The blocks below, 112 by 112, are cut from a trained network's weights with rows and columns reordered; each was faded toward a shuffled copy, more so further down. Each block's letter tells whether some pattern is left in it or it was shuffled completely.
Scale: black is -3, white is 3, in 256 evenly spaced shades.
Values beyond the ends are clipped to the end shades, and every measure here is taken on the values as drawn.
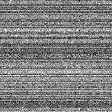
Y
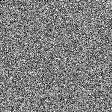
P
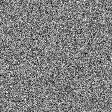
P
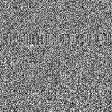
Y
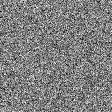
P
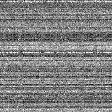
Y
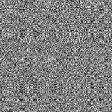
Y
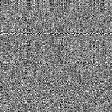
Y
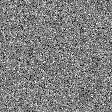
P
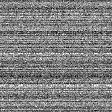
Y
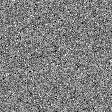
P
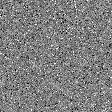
P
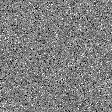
P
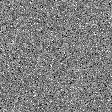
P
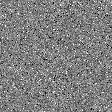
P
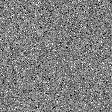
P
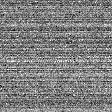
Y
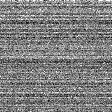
Y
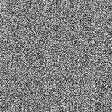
Y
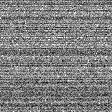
Y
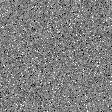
P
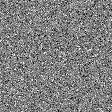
P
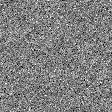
P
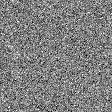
P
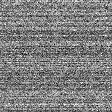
Y
